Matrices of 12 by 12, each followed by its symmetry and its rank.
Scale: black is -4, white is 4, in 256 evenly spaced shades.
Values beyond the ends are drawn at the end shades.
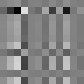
neither, rank one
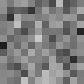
neither, full rank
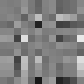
antisymmetric, rank two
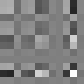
symmetric, rank one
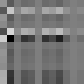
neither, rank one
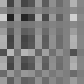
neither, rank one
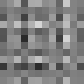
antisymmetric, rank two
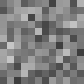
neither, full rank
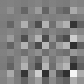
symmetric, rank one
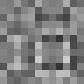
antisymmetric, rank two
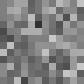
neither, full rank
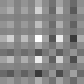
symmetric, rank one
